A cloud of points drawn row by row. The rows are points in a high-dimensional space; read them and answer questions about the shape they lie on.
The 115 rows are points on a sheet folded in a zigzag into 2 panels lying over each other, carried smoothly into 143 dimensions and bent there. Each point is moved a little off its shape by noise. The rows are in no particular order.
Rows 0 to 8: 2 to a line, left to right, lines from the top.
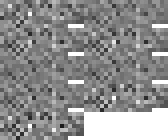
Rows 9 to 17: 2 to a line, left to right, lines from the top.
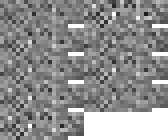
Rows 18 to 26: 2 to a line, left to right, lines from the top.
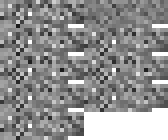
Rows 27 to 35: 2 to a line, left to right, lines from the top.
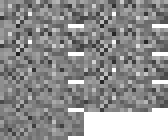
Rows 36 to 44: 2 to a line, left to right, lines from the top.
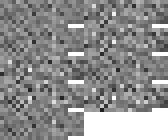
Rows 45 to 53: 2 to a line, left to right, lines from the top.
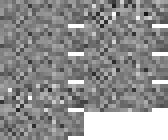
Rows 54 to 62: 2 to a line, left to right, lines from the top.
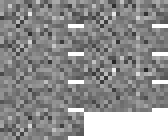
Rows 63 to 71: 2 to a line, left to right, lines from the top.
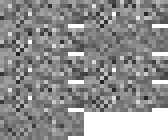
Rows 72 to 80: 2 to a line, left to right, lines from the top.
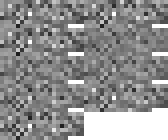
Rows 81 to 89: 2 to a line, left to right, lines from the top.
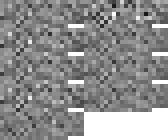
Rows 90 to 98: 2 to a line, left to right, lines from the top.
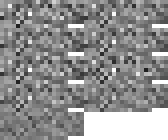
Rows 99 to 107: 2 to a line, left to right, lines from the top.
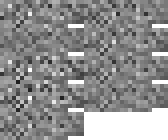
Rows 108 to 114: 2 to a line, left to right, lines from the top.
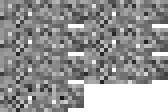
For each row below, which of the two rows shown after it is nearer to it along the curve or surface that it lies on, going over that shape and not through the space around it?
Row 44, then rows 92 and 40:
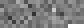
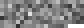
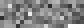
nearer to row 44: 92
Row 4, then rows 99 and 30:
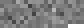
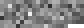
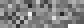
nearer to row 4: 30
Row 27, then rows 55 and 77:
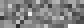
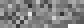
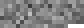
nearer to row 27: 77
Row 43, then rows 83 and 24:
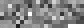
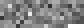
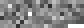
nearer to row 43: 24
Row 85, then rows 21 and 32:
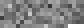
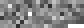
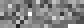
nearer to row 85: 21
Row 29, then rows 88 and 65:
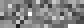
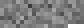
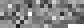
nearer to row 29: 65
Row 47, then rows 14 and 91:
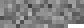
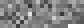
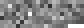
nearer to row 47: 14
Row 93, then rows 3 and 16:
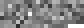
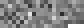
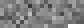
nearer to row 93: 16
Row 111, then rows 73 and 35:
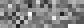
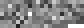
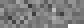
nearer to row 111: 73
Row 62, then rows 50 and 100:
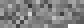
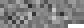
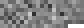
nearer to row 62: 50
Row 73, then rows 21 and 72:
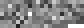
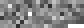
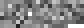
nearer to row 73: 72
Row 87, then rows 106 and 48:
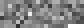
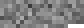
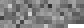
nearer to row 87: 106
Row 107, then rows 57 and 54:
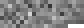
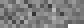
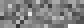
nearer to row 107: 57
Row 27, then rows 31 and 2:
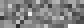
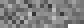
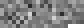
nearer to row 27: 2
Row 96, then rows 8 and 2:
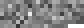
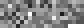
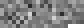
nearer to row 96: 2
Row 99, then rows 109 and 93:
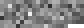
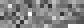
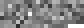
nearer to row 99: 109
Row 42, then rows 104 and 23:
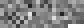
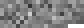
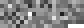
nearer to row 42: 104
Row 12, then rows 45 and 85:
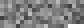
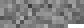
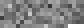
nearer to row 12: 45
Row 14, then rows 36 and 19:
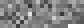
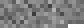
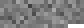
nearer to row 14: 19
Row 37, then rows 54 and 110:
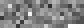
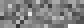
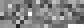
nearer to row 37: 110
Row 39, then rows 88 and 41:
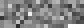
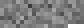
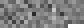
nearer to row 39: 88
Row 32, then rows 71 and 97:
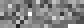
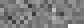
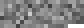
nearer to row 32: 97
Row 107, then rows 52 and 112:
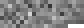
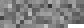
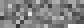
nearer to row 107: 52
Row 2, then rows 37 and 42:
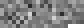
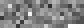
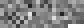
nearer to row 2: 42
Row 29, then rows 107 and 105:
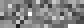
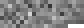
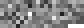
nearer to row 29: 105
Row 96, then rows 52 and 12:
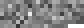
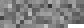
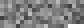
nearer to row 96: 12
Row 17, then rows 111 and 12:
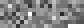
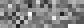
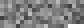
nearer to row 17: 111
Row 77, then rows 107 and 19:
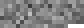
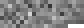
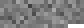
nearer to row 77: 19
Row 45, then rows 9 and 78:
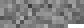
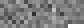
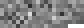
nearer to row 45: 78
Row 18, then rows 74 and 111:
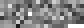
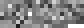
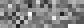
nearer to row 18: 74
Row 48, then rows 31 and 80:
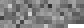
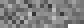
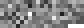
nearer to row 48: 31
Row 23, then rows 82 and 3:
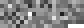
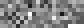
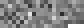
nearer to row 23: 3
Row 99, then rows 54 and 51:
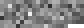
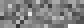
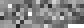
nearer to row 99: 51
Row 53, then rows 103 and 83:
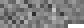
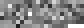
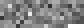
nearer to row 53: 83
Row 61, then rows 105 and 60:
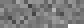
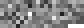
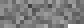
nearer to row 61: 60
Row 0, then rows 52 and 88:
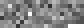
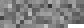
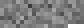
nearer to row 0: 52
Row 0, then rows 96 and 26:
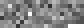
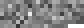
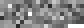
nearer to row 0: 26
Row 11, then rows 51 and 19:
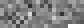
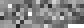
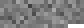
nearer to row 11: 19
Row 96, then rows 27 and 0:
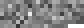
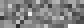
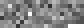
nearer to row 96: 27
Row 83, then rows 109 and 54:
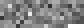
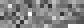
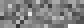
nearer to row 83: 109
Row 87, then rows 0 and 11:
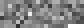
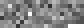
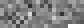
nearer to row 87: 11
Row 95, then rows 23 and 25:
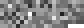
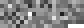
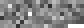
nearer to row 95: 23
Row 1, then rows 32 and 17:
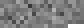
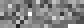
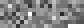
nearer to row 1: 32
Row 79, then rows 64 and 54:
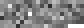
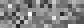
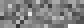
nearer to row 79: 64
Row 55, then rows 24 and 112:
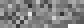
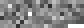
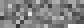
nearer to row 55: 112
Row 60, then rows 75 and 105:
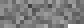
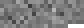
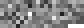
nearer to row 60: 75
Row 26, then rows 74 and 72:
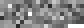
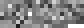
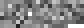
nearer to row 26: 74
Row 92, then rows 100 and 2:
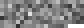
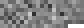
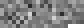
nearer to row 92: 2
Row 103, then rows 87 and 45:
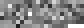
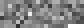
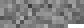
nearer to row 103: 87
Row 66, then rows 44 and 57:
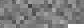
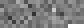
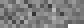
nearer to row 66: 44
